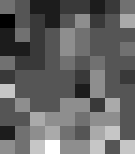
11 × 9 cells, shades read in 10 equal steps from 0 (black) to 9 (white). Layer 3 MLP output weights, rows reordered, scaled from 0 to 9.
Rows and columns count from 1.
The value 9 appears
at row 11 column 4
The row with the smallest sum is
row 1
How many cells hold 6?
5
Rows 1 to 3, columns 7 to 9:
1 2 4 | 2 3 6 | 3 3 3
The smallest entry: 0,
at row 2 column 1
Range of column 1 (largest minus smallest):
7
